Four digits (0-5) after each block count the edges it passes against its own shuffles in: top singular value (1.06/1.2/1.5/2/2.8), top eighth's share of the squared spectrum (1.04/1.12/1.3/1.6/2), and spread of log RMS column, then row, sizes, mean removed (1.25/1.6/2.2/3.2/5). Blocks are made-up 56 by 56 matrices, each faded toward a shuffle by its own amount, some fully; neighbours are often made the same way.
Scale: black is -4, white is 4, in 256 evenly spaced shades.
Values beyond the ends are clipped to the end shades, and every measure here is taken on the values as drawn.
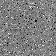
1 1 0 0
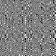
4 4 3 2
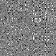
3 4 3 1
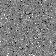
1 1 0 0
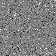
0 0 0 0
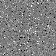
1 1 0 0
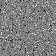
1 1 0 0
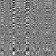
5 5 3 3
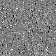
2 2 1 1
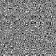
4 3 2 1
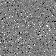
0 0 0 0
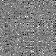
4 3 1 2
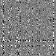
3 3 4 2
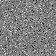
0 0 0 0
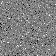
0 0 0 0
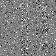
1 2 2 0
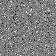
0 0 0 0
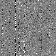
3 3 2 0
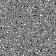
0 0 0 0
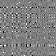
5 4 2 3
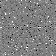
3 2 0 0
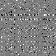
4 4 2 2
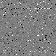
3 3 0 1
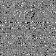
2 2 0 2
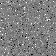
1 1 0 0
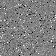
1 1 0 0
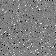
1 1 0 0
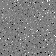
0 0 0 0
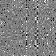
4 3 2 0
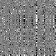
4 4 3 2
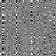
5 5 3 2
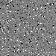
2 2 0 0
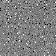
3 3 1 1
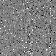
3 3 1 0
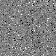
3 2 1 1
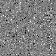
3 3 1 1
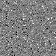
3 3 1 1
